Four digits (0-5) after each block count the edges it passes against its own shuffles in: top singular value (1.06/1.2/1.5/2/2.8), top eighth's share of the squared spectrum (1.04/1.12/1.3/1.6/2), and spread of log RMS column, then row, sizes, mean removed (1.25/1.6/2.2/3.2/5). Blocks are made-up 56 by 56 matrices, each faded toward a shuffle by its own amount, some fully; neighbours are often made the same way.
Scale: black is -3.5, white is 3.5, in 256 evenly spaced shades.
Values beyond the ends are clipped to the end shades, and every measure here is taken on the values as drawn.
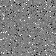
2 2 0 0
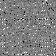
3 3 1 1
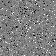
0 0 0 0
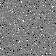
1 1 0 0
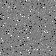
0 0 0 0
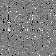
3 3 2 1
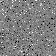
1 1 0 0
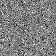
1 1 0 0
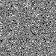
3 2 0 1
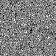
2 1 0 0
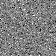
1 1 0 0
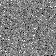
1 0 0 0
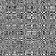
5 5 3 3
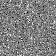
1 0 0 0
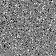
0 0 0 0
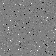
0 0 0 0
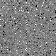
2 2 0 0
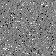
2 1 0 0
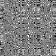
4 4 2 2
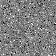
0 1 0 0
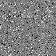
2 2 0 1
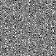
1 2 3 0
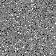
0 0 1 0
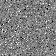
0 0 0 0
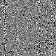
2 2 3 0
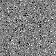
0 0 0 0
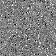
0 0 1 0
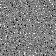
1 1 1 0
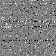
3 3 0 2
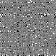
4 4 1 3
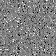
2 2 0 0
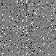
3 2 1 0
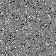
2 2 0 0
